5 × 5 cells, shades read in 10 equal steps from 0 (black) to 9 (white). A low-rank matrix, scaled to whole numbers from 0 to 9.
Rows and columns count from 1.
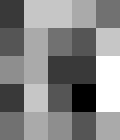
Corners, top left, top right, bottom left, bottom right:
2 4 4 6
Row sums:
26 23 24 21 24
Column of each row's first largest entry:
2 5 5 5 2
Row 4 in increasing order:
0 2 3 7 9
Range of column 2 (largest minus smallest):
1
